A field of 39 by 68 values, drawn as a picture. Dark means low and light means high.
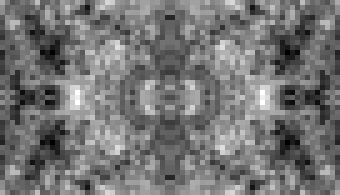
The field is mottled with small blotches. The histogram is bell-shaped. No overall slope runs across the table. Its left and right halves mirror each other, and so do its top and bottom.
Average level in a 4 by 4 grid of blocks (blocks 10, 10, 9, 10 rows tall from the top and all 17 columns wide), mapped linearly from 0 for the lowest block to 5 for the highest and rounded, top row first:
1441
0550
0550
1441
